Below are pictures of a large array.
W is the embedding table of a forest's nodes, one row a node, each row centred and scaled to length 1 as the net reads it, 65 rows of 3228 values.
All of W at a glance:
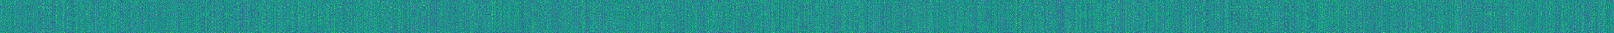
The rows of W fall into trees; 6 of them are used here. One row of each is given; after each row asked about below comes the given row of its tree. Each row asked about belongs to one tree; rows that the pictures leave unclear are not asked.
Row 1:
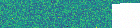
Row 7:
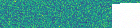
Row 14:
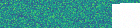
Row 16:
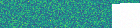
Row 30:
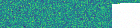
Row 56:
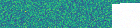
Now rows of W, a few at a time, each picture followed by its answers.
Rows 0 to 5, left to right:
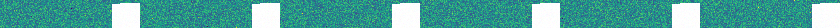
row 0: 30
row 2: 1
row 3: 30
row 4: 30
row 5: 30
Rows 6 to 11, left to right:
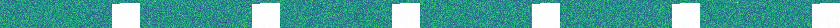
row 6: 14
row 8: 1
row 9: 16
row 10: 30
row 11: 56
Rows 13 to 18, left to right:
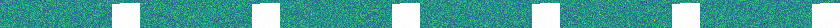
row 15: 14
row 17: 7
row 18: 1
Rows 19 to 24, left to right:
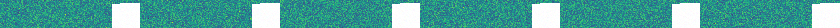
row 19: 14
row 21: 1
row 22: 30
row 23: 14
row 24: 16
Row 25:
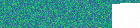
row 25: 30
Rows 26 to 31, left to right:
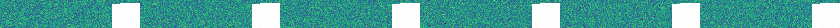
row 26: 1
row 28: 30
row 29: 30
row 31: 56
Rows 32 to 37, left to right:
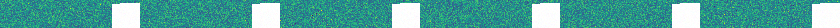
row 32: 14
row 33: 16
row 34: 30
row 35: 1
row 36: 14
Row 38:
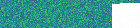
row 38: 14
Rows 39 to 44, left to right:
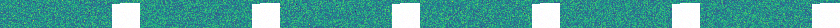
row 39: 7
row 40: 1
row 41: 16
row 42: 1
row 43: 30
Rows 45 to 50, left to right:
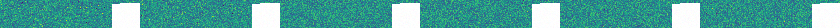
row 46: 16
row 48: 1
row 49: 14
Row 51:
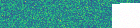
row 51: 14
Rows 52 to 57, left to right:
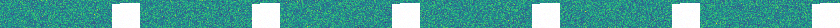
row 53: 56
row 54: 14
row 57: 1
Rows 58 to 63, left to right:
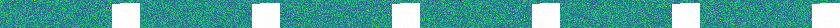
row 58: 1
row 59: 14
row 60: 7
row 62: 14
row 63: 30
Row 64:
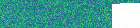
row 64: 1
